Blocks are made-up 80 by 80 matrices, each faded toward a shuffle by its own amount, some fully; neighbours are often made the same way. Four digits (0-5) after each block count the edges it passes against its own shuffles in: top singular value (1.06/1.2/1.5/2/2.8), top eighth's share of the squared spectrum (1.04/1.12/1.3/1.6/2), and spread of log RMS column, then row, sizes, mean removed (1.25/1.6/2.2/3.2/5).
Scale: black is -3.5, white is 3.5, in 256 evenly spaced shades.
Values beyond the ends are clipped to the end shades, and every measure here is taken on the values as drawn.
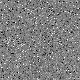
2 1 0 0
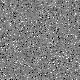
1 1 0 0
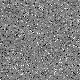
2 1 0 0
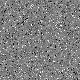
1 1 0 0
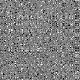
4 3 2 2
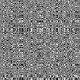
5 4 3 3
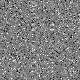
3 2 0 0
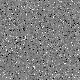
0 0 0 0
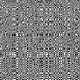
5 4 3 3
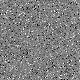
0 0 0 0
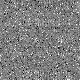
3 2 0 0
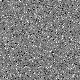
0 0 0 0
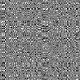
5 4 3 3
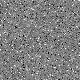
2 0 0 0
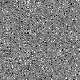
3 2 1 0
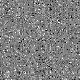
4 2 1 1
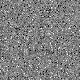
3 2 1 0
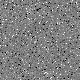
0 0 0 0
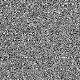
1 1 0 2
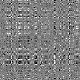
5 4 3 3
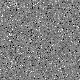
1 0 0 0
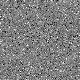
3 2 0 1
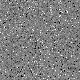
0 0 0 0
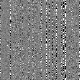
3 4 4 0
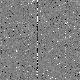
3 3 2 0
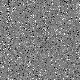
1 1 1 0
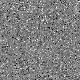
2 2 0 0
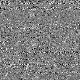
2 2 0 3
